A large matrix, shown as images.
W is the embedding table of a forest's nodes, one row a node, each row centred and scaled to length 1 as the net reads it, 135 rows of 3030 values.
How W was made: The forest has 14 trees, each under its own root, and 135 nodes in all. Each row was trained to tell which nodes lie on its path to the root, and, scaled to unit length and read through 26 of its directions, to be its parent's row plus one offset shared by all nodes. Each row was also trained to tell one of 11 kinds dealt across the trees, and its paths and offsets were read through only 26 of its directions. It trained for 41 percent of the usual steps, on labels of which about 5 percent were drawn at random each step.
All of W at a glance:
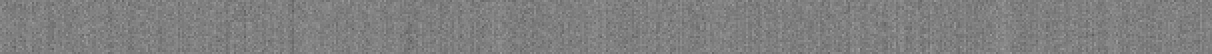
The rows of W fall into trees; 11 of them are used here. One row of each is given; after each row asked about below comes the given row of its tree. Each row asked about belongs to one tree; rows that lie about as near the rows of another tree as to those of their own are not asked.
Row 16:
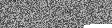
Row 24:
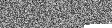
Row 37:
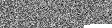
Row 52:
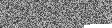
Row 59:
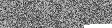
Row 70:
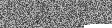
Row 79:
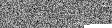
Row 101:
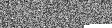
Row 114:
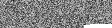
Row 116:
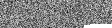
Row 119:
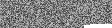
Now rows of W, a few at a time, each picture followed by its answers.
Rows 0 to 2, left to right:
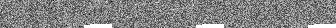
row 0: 116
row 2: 37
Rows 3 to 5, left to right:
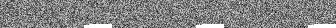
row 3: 114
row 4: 59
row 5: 79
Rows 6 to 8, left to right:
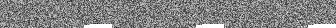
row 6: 37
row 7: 24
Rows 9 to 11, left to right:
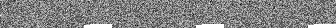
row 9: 114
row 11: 79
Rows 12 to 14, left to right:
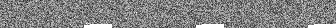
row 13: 37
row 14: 52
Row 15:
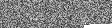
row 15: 79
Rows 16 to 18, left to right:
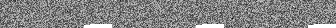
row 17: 59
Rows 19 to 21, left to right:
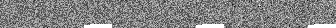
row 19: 24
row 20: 16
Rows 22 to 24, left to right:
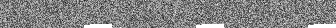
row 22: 52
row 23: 59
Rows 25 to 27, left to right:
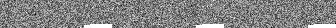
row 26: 116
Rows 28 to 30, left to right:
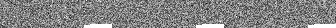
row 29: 37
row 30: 116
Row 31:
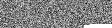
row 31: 101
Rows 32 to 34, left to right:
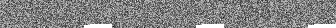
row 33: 116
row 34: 24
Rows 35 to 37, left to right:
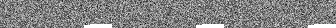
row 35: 79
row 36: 59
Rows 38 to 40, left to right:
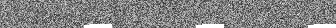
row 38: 59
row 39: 119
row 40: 79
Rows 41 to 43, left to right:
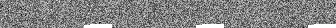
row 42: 70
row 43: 79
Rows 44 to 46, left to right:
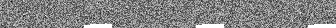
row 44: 116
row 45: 16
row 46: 101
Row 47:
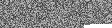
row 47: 70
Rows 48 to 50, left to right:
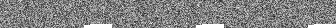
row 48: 24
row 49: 101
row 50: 79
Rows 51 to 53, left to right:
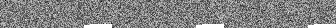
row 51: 37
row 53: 59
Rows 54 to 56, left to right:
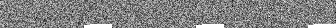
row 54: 37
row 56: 116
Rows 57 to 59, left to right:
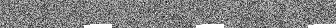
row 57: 70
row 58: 79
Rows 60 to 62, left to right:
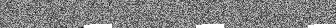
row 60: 114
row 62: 59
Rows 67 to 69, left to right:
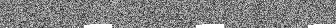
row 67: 37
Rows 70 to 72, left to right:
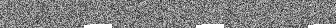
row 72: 101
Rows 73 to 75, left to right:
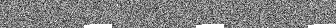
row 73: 59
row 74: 79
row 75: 116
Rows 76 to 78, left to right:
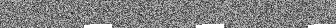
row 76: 79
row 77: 16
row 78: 116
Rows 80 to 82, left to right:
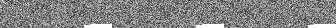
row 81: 52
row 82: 114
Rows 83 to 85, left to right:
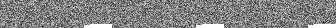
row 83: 37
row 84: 101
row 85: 116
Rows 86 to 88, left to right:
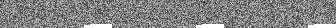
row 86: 24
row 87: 37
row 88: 119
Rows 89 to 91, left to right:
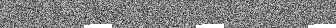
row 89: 59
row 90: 101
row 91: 37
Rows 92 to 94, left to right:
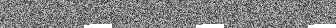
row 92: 101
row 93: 101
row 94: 37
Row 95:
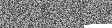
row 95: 70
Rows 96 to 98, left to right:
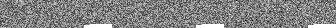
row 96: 114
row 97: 101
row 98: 59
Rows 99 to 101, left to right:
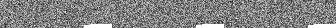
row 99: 116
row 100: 52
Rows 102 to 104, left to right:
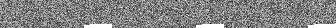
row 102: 116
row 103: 24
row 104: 116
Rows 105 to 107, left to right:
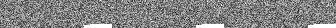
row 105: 79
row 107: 114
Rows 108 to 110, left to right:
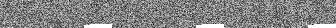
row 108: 114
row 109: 37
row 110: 59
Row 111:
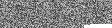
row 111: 59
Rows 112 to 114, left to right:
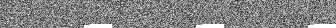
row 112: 101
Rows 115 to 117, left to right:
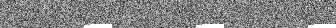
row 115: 59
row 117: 37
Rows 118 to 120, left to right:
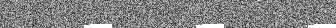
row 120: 37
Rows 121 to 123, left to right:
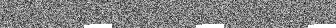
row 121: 101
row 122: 52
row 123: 101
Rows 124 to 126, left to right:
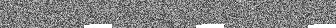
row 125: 114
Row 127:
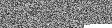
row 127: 101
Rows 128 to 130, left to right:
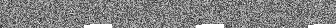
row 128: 101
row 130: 116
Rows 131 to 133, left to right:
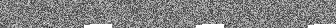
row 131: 116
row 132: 24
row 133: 16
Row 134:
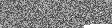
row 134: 59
